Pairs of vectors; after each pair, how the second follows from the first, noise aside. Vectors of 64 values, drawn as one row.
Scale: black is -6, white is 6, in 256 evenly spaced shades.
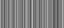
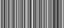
scaled up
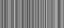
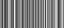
scaled up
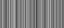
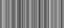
shuffled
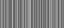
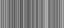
shuffled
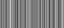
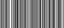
scaled up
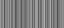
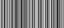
scaled up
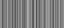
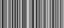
scaled up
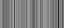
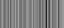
shuffled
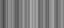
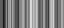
scaled up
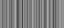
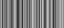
scaled up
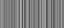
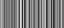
scaled up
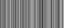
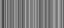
shuffled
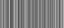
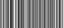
scaled up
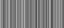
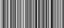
scaled up
